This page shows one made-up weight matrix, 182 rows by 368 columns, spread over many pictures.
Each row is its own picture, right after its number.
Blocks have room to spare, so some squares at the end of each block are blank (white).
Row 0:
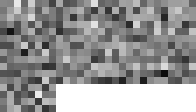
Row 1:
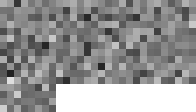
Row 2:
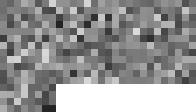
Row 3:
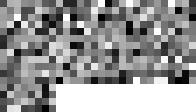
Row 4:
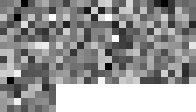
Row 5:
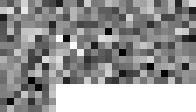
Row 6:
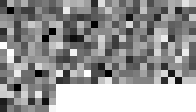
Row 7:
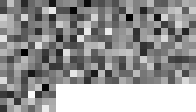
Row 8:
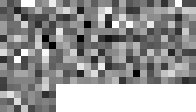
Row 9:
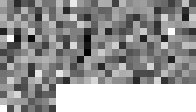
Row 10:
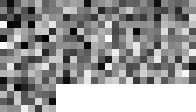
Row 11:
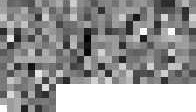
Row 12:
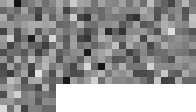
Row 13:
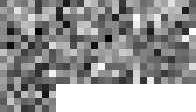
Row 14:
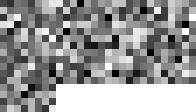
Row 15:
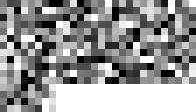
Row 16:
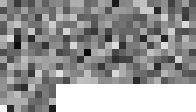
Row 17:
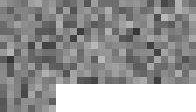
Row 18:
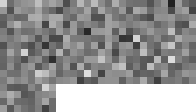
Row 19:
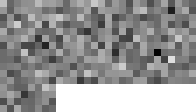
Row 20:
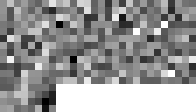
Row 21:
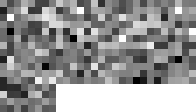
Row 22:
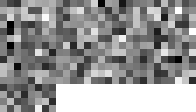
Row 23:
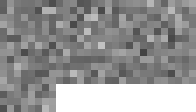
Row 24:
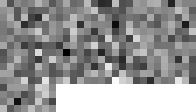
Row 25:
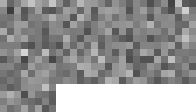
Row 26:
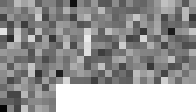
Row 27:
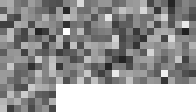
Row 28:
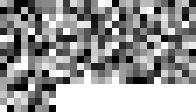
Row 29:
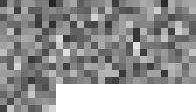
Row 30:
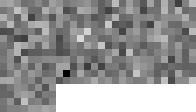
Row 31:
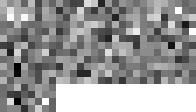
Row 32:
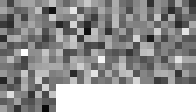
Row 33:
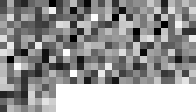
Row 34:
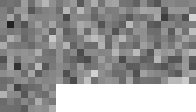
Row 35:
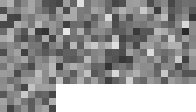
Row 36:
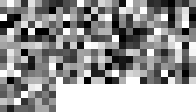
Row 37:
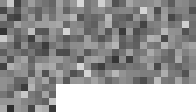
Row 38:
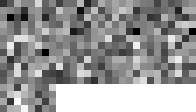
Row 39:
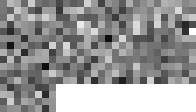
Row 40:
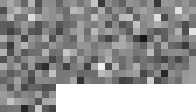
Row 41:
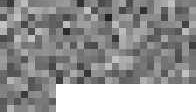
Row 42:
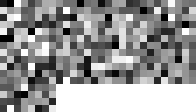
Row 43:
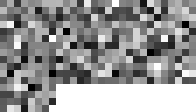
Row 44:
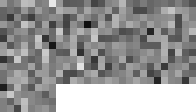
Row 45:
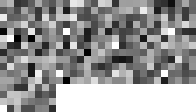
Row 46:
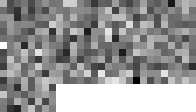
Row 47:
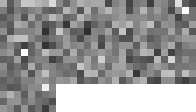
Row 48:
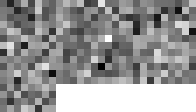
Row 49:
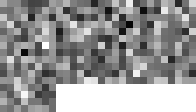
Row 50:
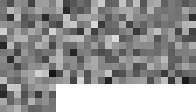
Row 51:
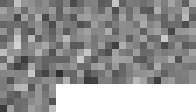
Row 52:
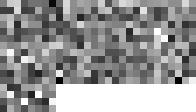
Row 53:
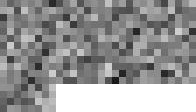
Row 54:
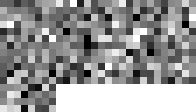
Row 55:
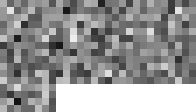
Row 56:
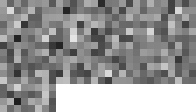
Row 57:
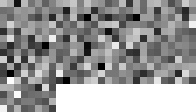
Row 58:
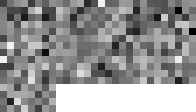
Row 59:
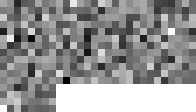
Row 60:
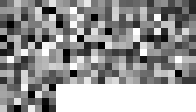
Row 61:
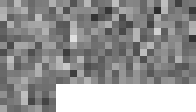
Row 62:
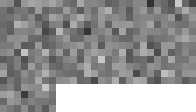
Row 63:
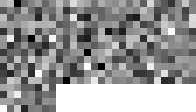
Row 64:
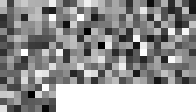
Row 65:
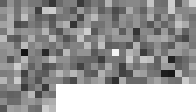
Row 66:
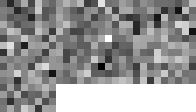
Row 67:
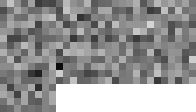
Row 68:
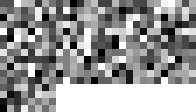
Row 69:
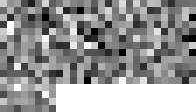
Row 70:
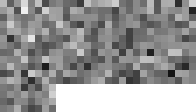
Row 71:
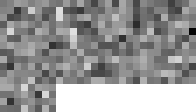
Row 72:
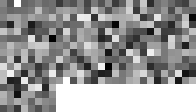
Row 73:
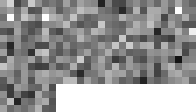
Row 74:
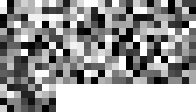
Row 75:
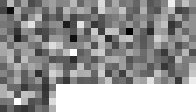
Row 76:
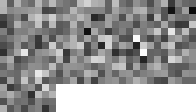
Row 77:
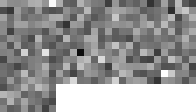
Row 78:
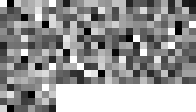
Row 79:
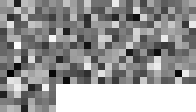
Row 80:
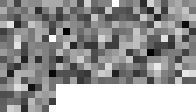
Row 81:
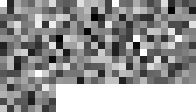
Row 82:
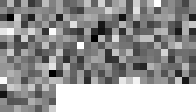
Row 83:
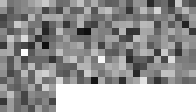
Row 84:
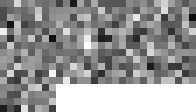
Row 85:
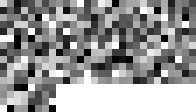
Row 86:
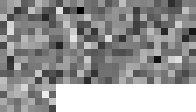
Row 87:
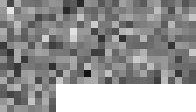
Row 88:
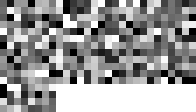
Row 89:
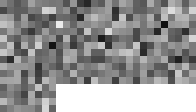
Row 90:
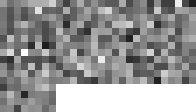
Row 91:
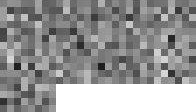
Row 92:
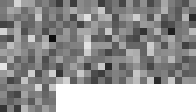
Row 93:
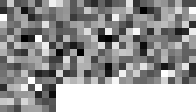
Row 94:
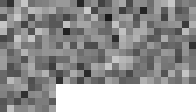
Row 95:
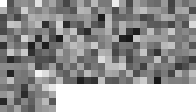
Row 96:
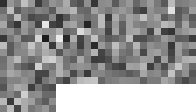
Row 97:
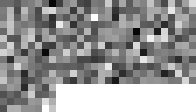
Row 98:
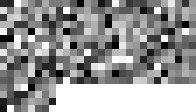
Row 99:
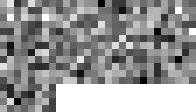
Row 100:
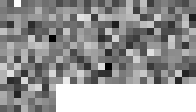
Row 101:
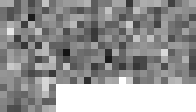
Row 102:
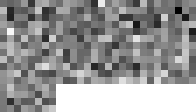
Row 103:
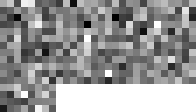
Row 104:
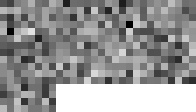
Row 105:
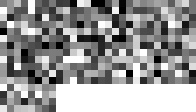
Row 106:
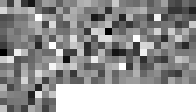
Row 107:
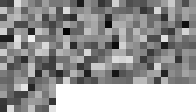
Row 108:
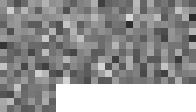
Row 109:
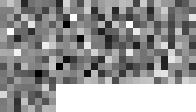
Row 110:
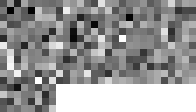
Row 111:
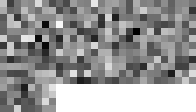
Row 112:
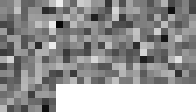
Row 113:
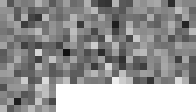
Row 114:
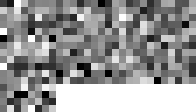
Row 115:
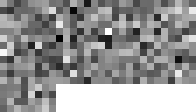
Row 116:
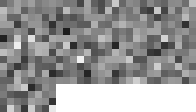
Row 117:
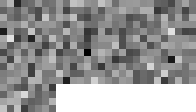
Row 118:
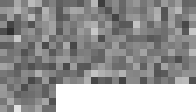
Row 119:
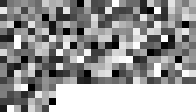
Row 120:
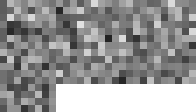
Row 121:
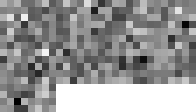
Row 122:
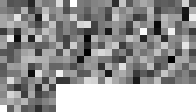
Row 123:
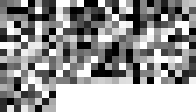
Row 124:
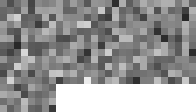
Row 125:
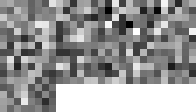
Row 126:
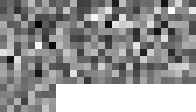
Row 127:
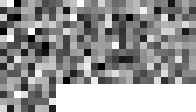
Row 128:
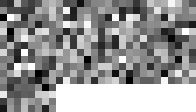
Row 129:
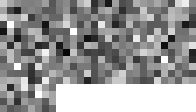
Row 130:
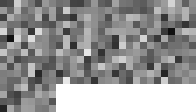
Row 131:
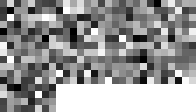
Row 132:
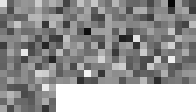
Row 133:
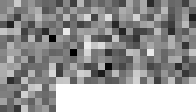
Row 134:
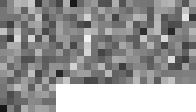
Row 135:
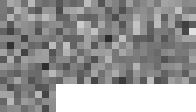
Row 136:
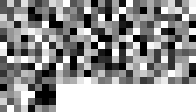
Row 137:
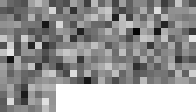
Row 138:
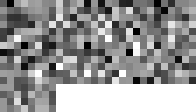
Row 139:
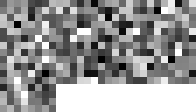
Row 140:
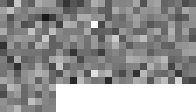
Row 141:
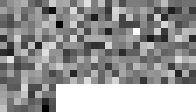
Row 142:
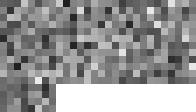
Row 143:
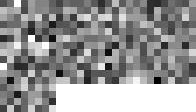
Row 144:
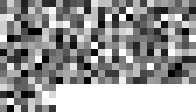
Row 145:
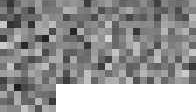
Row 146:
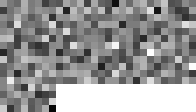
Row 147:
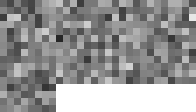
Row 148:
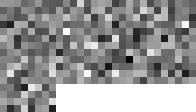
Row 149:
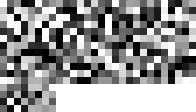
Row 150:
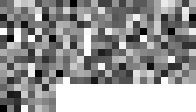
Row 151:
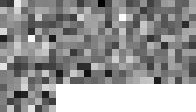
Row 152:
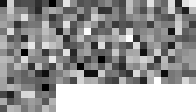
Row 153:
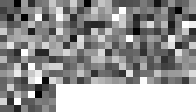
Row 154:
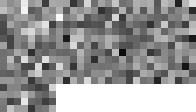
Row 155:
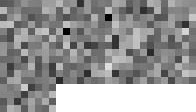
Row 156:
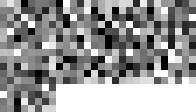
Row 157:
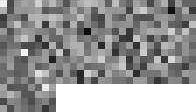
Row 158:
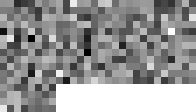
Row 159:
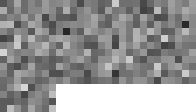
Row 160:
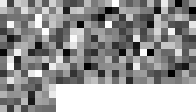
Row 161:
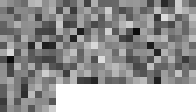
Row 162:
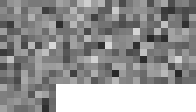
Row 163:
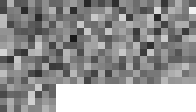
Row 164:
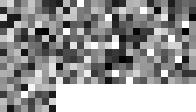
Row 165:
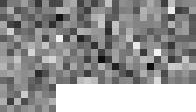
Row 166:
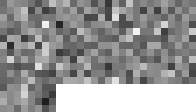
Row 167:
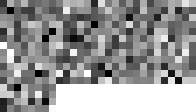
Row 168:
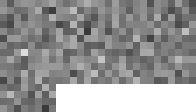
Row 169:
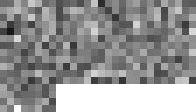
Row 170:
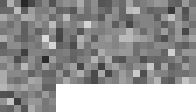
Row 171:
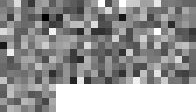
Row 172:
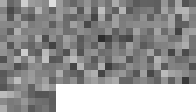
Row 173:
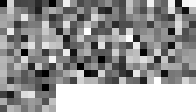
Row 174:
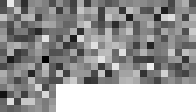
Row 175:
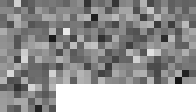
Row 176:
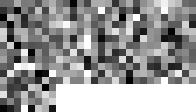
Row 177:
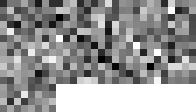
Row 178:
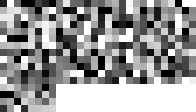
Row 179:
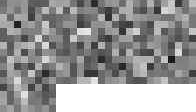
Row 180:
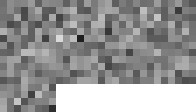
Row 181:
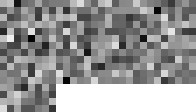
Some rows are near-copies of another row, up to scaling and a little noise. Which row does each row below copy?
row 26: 150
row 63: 12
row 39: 135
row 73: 99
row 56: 55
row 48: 66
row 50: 88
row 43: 80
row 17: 161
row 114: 151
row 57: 1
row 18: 132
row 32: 168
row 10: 145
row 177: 165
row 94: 41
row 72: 100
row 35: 164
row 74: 157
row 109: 156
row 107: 98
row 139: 179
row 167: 6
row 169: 118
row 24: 113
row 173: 152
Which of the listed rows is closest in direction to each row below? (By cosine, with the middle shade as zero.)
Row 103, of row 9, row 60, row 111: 111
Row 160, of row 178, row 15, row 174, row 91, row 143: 178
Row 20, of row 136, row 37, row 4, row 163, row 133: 136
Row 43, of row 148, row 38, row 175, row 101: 101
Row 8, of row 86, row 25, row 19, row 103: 25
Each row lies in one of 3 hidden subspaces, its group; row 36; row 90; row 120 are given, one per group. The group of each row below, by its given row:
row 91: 120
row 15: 90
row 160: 90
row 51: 36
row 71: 120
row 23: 90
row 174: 90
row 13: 120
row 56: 120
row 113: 120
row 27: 36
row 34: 120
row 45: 36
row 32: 90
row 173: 90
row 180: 90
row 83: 90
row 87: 120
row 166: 90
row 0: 120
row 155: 36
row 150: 36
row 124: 36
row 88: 120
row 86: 120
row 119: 36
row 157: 90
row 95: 90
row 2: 90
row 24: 120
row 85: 36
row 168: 90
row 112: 90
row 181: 36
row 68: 36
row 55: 120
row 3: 120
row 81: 90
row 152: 90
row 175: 36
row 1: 36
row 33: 90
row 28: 36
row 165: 90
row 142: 120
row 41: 36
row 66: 120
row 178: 90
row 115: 90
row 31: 120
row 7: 90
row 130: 36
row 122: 36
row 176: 36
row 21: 120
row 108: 120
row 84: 36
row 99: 120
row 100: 36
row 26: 36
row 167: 120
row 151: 36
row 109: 120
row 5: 90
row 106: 90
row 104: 120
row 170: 90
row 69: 120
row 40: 120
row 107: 36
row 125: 90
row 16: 36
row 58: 120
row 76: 90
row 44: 90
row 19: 90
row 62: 90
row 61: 90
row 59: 36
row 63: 36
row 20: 90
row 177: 90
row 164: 36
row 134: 36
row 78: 90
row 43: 36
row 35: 36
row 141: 90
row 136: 90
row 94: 36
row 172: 90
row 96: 90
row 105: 120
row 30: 90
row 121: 120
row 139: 90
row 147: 36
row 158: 36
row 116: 36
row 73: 120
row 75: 120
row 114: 36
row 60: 90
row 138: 120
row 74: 90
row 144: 90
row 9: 36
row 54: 36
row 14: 36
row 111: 90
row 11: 36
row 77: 90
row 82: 120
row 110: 120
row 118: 120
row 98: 36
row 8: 90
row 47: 90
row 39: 120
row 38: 120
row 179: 90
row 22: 120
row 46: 120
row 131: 120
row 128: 36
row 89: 90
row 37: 36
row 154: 90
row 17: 90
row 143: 36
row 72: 36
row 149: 90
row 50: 120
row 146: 36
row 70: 90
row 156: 120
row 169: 120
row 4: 36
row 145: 120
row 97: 90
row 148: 36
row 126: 90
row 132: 90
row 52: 120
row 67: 120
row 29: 90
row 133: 36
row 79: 36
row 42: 36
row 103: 36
